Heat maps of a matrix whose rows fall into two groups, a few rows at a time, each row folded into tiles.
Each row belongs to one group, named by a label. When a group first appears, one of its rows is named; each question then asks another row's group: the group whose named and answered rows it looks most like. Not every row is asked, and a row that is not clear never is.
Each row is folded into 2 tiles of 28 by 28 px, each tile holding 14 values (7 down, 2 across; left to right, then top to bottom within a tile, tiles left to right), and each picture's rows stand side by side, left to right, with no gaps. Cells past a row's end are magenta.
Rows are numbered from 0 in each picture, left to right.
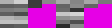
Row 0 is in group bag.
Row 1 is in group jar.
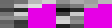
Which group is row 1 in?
jar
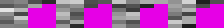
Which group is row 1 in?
bag
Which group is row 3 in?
bag
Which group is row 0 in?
bag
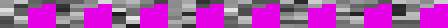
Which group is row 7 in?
jar
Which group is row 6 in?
bag
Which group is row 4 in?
bag
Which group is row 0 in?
bag
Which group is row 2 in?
bag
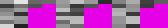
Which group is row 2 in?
bag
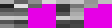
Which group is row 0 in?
jar
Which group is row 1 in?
jar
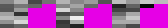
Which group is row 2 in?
jar
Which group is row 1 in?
bag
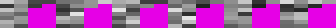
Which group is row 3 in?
bag
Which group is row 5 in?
jar
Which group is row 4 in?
bag
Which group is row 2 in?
bag
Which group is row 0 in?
bag
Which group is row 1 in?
jar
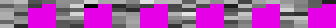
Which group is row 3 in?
jar
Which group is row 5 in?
bag
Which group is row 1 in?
jar
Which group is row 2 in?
jar
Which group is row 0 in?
bag
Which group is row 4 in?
jar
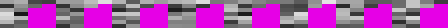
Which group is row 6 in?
bag
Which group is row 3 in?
jar
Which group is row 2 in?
jar
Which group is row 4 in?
bag
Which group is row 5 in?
jar
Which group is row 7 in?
bag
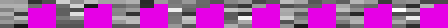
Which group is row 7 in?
bag
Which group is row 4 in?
bag
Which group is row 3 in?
bag
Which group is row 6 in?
bag
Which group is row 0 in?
bag
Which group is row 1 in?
jar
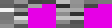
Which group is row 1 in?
bag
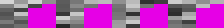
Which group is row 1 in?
jar
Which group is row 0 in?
jar
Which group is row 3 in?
jar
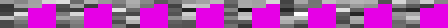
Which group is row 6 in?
bag
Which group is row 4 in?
jar
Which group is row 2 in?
bag
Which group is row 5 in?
jar
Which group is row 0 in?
jar
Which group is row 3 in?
jar
